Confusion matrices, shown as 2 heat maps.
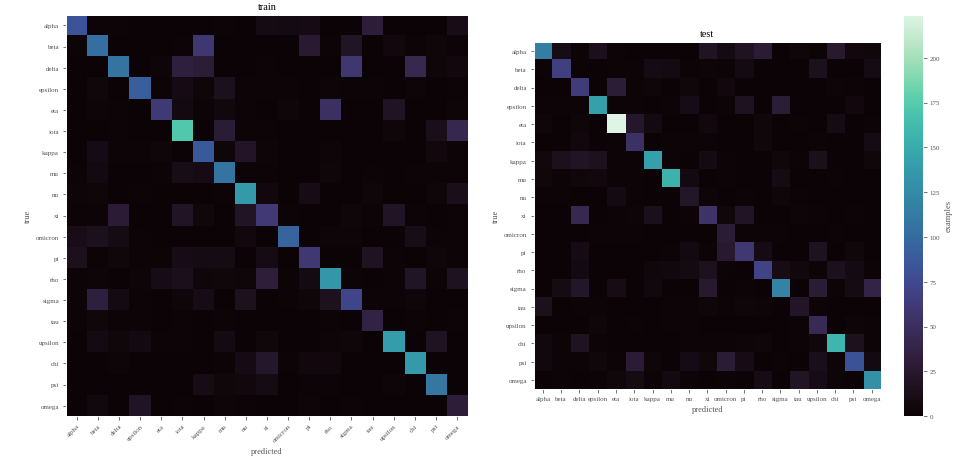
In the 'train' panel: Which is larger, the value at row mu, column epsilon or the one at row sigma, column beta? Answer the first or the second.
the second
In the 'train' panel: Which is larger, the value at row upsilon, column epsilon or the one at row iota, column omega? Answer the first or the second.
the second
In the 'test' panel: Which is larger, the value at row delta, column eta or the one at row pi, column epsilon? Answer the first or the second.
the first
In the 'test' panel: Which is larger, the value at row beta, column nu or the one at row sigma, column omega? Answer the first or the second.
the second
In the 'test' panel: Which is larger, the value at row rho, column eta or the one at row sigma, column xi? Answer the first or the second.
the second
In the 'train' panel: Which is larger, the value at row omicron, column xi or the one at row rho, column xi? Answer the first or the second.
the second
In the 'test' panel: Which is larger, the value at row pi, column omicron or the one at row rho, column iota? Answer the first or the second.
the first
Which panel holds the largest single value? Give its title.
test
